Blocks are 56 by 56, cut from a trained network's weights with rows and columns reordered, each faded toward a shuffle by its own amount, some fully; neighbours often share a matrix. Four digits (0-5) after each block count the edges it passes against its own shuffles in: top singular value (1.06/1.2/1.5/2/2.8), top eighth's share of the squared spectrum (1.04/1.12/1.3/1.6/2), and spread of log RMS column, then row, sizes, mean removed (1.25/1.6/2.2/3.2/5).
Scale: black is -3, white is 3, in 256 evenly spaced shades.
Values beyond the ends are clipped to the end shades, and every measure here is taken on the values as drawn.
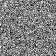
2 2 0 0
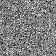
0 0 0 0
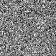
2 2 0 1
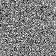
0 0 0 0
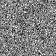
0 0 0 0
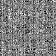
3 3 0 2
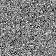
0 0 0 0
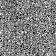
1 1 0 1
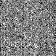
2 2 0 1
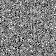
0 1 0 0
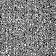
2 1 0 0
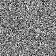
0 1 0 0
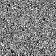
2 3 0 1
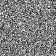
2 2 1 0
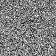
1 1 0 0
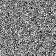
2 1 0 0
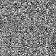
3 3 1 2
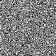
1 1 0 0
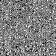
1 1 0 1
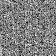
1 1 0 0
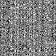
3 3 1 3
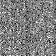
1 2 0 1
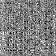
3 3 0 3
